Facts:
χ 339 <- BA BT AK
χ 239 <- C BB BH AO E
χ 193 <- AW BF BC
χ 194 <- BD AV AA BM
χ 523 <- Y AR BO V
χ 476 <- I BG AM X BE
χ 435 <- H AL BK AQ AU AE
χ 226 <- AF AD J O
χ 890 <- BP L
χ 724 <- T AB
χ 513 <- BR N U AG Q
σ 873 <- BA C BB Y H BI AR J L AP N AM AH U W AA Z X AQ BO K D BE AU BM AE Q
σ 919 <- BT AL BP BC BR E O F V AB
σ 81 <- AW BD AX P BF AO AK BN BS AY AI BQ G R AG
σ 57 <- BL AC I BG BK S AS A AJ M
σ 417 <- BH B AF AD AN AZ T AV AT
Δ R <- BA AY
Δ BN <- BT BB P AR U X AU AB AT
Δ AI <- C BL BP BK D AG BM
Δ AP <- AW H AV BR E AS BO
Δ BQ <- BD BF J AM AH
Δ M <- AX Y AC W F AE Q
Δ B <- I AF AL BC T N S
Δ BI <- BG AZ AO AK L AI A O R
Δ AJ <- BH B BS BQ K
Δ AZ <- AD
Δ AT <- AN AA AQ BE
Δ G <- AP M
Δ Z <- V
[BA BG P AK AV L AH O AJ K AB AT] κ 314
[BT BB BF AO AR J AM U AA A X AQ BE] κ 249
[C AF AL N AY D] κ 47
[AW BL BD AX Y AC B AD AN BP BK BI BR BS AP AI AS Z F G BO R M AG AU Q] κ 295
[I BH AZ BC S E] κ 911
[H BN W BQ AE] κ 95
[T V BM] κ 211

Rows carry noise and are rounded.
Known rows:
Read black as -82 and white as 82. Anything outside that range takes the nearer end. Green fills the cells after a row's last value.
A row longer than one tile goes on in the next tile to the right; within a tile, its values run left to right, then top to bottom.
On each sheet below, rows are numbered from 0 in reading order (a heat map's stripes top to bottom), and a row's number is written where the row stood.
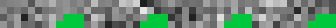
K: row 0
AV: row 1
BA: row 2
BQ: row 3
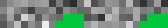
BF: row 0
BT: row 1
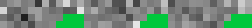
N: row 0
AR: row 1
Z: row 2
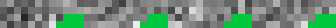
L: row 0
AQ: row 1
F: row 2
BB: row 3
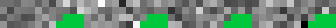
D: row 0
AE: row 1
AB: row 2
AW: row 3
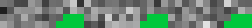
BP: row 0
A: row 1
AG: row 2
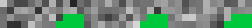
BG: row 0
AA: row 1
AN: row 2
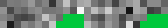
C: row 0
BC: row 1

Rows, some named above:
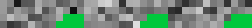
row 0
AZ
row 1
W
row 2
O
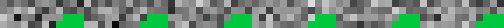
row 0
E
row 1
V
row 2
BD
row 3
Q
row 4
AT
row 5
BT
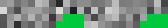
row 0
AF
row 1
F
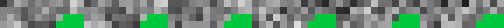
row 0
AP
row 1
BO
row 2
BI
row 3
BF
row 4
O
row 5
BK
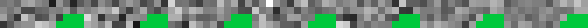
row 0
AO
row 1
E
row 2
S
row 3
H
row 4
AL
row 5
AU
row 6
Z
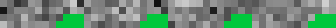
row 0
BP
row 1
AJ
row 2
BN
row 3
Z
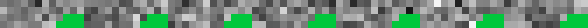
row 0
U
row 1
BM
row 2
AD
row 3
AB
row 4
AZ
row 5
AE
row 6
BO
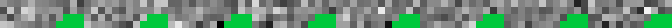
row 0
F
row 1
Y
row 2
BR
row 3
I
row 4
AS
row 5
AA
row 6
P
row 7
T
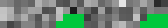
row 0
BH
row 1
AK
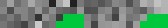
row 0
AY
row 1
BI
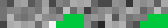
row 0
J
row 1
BL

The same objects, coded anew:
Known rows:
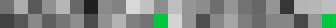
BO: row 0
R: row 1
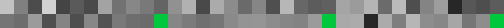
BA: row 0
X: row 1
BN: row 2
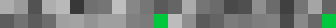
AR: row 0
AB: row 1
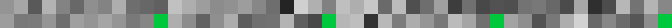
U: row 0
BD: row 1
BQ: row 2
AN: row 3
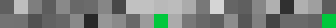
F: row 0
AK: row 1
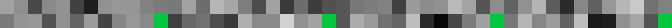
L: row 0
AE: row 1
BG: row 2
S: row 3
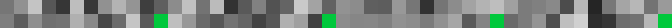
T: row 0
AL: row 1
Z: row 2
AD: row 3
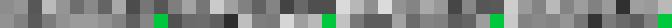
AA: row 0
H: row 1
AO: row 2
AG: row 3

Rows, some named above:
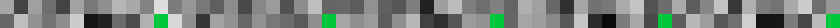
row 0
BL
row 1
P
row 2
AZ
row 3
I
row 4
BK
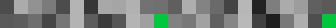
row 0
AV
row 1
BH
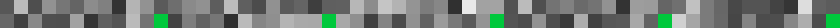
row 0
E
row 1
W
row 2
AW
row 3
E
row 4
BC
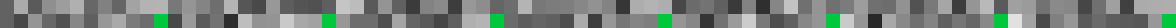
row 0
Q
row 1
W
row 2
O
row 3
BR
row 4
AT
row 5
P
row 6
AY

